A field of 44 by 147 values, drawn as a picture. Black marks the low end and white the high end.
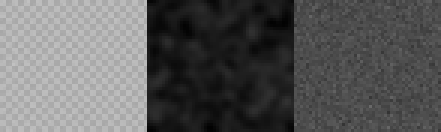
The table splits into one row of 3 panels. Panel 1,1: high, checkered, faint in contrast. Panel 1,2: very low, blotchy, faint in contrast. Panel 1,3: low, fine-grained, faint in contrast.
